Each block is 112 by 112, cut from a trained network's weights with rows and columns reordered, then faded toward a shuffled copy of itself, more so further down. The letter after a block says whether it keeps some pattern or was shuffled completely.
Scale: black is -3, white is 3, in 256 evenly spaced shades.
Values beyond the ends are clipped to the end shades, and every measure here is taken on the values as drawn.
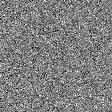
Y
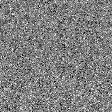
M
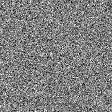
M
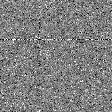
M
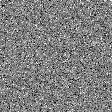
Y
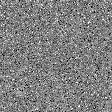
Y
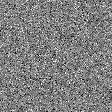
Y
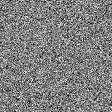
M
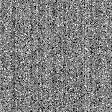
M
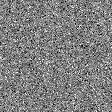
Y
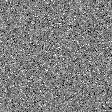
Y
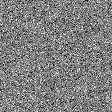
Y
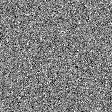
Y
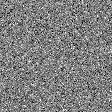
Y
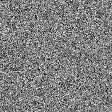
Y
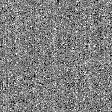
M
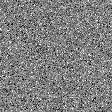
Y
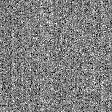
M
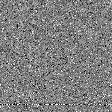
M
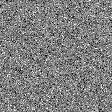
Y
